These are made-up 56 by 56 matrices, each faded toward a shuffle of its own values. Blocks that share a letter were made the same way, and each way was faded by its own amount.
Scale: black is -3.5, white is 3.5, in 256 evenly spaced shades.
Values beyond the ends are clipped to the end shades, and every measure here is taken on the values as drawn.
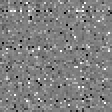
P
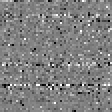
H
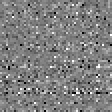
H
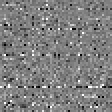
H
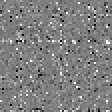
P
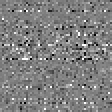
H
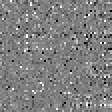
P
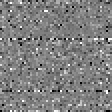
H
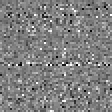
H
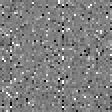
P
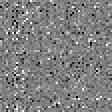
P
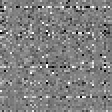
H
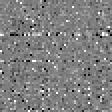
P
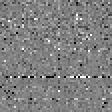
H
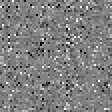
P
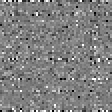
H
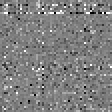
H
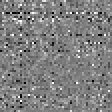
H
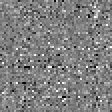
H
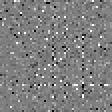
P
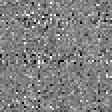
H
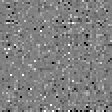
P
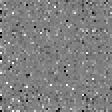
P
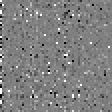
P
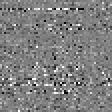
H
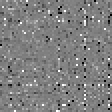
P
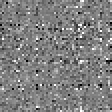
H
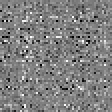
H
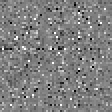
P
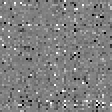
P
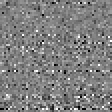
H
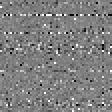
H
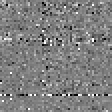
H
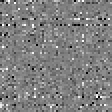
H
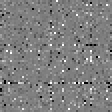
P
